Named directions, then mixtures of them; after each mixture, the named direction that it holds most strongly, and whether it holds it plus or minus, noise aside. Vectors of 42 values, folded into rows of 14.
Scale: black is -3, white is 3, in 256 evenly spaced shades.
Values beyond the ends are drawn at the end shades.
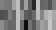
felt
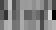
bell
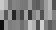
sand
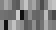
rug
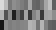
sand, plus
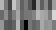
felt, plus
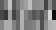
bell, plus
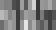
felt, minus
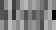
bell, plus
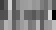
bell, plus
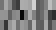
rug, plus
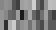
rug, plus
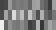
sand, minus
